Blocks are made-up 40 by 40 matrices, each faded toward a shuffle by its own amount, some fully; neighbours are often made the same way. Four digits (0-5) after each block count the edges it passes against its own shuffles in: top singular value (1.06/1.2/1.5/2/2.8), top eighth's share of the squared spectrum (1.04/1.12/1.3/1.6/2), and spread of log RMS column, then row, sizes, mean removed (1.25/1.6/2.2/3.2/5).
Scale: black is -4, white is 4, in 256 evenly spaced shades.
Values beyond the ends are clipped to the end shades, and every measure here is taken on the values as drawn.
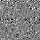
3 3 1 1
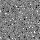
0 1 0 0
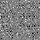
3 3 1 1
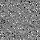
3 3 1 1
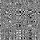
4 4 2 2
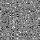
3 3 2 1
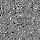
3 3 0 1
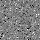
0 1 0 0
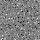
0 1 0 0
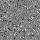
0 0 0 0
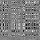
4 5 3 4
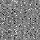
3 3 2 1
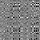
4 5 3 3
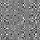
4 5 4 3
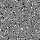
0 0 0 0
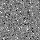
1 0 0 0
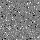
0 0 0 0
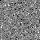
1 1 0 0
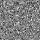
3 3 1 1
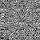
3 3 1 1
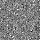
1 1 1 0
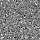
1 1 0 1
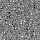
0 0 0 0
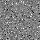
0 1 0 0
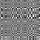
4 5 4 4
